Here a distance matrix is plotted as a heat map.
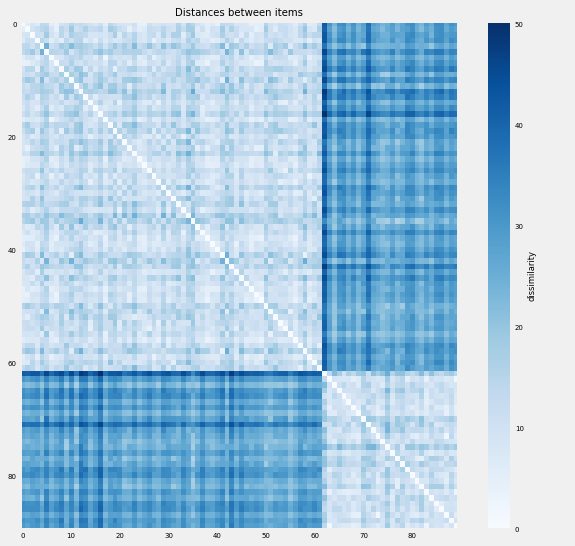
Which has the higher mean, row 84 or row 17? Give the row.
84
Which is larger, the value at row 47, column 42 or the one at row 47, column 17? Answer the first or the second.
the first
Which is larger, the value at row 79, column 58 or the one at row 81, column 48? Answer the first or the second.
the first
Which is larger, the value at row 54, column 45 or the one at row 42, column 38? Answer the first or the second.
the first
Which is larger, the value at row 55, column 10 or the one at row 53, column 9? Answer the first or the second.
the first
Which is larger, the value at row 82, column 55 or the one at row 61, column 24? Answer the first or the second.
the first
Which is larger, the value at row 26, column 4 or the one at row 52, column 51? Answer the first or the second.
the first
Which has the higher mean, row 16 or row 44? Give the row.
16
